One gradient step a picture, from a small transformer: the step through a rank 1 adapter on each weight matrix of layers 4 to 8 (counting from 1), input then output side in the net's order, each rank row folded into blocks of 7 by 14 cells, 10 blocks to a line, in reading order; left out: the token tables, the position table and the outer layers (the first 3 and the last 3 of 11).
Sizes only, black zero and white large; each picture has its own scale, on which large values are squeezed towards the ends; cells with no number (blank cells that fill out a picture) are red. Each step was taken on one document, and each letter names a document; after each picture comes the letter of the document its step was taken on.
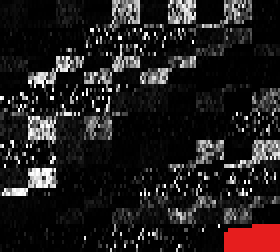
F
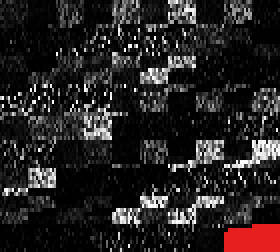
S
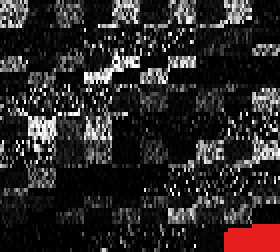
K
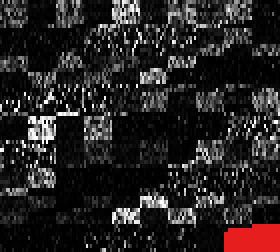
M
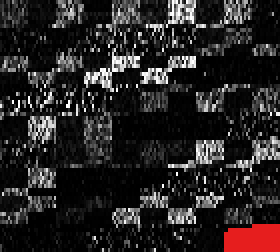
M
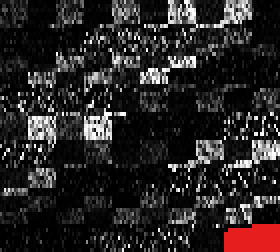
S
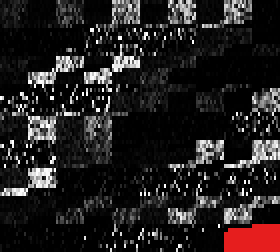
F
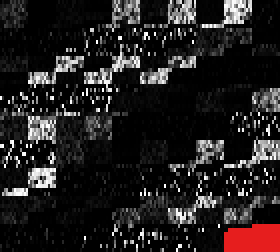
F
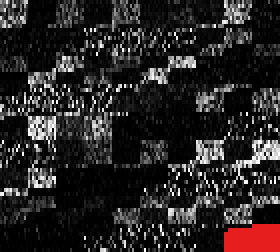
K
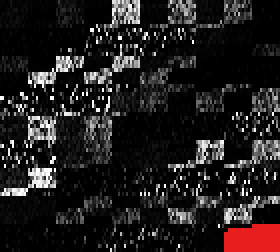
F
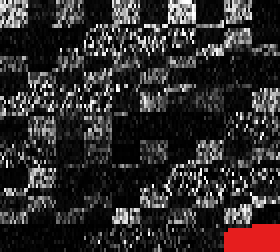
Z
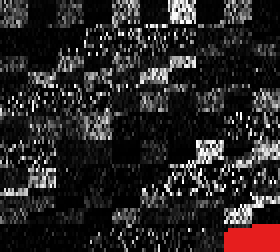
Z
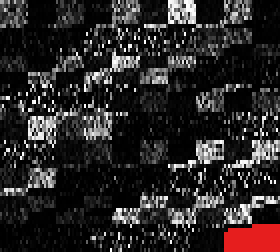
S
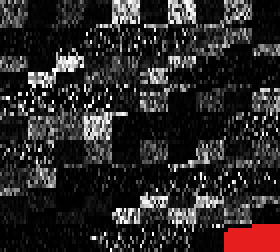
S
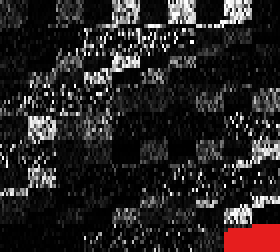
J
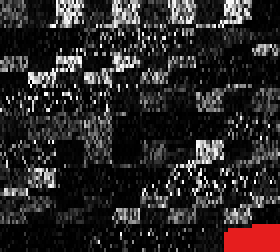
J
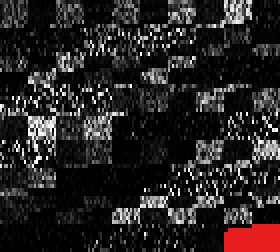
K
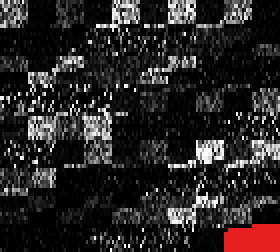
S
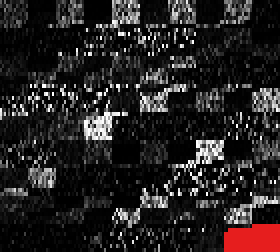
J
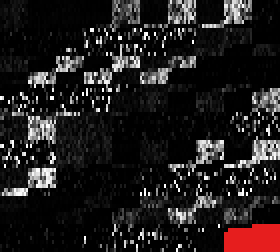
F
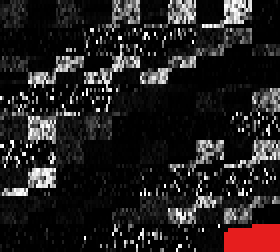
F
